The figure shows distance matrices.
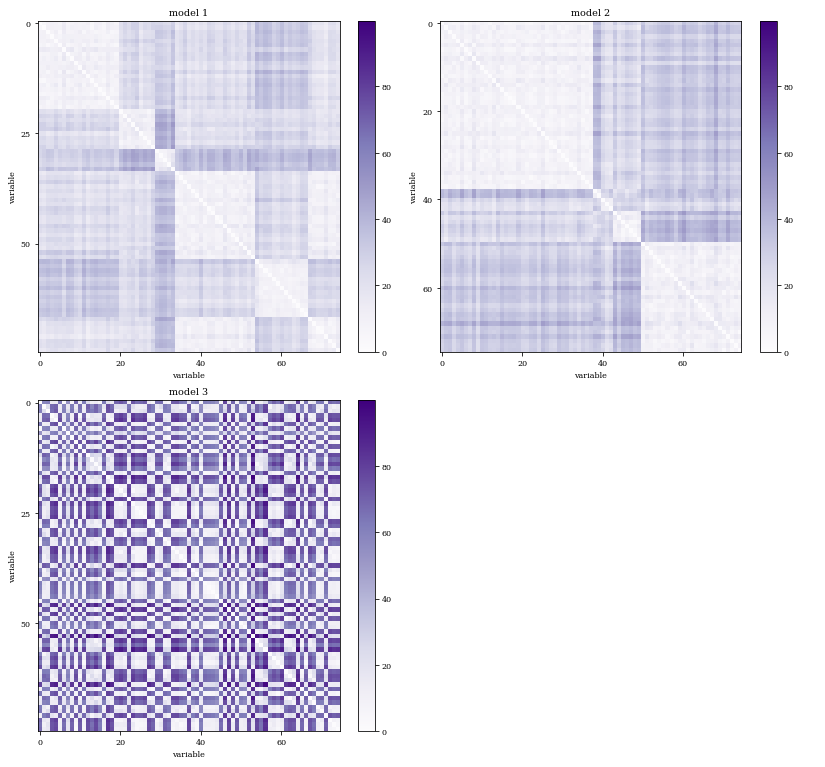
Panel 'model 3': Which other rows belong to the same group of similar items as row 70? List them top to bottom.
1, 2, 5, 7, 9, 11, 16, 19, 20, 21, 23, 24, 25, 26, 29, 30, 33, 34, 35, 36, 38, 39, 41, 42, 43, 44, 46, 48, 50, 51, 53, 57, 58, 59, 60, 64, 66, 69, 72, 73, 74
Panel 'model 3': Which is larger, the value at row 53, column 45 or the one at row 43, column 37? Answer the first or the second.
the first
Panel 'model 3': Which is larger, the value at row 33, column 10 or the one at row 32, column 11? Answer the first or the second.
the first
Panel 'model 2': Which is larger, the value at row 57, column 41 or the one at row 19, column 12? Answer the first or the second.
the first
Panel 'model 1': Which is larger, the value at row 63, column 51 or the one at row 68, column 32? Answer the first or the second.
the second
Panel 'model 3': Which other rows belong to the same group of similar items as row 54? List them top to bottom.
0, 3, 4, 6, 8, 10, 12, 13, 14, 15, 17, 18, 22, 27, 28, 31, 32, 37, 40, 45, 47, 49, 52, 55, 56, 61, 62, 63, 65, 67, 68, 71
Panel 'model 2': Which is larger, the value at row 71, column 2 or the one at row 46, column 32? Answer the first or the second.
the first
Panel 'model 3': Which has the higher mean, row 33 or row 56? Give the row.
56
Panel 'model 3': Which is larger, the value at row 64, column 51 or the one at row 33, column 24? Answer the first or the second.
the first
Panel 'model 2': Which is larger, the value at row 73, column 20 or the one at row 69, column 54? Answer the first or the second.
the first
